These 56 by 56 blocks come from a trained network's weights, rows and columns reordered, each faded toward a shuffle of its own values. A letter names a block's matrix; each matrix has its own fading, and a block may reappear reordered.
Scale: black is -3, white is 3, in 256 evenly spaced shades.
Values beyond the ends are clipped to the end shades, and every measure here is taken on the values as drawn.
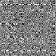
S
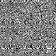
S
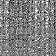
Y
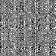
Y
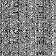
Y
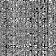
Y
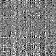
Y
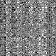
Y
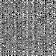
Y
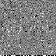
S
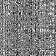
Y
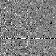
S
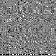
S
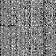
Y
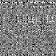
S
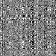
Y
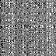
Y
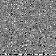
S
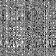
Y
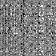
Y
